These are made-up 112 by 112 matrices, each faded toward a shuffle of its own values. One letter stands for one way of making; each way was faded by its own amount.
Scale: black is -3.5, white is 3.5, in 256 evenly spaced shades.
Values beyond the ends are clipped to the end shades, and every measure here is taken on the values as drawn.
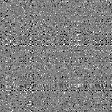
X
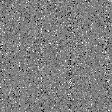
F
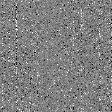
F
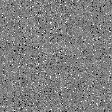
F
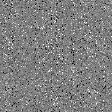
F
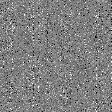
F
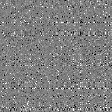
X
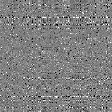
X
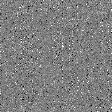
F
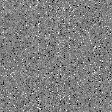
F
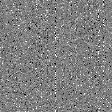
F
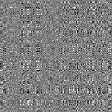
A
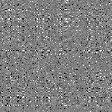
X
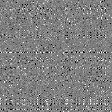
X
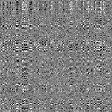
A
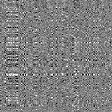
A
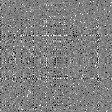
X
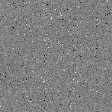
F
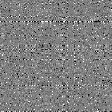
X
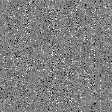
F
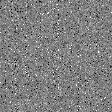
F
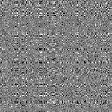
A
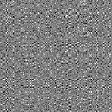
A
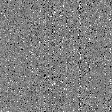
F
